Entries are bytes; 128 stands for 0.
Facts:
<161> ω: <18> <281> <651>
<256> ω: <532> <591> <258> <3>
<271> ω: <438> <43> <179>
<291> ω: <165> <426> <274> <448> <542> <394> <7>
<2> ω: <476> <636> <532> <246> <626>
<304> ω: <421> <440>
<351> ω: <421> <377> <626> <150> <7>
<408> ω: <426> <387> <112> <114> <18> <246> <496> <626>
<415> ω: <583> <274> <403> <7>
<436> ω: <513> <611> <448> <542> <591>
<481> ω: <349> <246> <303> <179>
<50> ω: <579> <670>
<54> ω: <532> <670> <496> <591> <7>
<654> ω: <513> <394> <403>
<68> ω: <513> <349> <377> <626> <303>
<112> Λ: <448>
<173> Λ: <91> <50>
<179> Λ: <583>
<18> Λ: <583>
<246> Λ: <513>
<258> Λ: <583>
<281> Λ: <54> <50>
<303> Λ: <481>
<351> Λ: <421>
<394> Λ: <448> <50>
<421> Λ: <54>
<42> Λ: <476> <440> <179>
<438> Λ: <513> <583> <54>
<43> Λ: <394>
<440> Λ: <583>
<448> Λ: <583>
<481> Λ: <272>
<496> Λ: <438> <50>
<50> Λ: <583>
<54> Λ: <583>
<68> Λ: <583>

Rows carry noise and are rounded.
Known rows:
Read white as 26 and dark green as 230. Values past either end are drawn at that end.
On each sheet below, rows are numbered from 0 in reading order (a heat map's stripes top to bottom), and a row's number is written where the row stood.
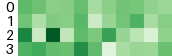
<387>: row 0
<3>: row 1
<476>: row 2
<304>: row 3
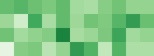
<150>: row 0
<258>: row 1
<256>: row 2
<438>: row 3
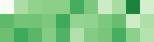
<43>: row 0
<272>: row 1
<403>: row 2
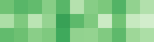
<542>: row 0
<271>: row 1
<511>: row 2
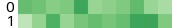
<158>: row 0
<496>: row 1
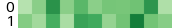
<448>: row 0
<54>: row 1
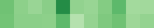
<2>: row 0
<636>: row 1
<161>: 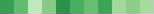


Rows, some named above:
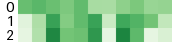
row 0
<150>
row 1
<173>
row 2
<91>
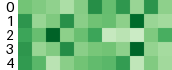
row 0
<281>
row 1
<579>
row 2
<440>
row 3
<579>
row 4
<651>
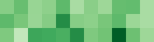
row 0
<303>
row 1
<408>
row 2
<50>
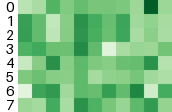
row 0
<112>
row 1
<161>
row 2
<161>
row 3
<304>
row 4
<394>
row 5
<349>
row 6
<513>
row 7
<68>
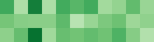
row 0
<42>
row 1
<636>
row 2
<583>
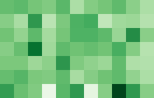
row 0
<426>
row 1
<179>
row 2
<18>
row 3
<583>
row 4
<481>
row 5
<426>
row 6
<351>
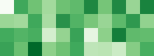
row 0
<246>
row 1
<68>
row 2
<421>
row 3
<440>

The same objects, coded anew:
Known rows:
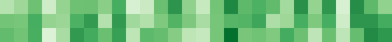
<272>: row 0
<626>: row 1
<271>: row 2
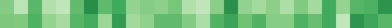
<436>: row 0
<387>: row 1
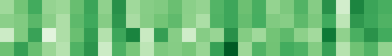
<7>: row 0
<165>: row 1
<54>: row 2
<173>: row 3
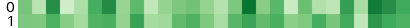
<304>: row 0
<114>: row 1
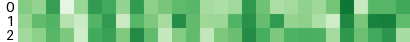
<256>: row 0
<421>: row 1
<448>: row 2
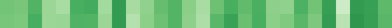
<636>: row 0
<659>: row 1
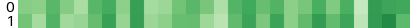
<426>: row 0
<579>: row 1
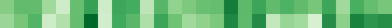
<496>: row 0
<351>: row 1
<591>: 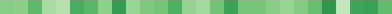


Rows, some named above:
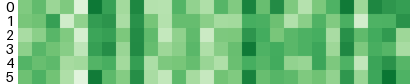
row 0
<42>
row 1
<2>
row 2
<448>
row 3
<394>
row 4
<349>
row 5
<179>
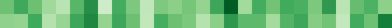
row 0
<173>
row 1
<408>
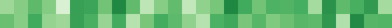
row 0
<448>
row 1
<651>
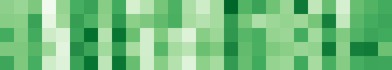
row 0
<481>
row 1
<256>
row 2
<68>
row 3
<440>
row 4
<68>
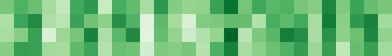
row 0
<281>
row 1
<583>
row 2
<50>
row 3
<91>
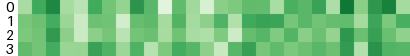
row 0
<583>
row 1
<246>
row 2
<513>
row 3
<651>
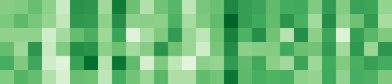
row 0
<112>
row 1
<43>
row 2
<303>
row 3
<161>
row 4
<68>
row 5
<438>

